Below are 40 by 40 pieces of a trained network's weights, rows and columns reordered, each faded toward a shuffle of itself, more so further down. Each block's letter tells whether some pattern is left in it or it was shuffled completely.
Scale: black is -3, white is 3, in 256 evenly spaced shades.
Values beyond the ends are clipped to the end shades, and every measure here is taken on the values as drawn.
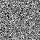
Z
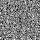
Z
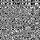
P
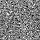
Z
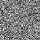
P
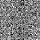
P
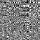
P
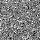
Z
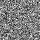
Z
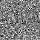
Z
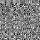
P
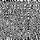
P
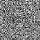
P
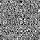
P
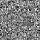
P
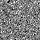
Z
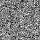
Z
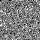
Z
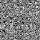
P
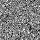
Z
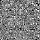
P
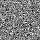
Z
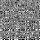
P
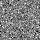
Z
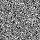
Z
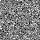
Z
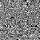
P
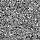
Z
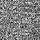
P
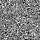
Z
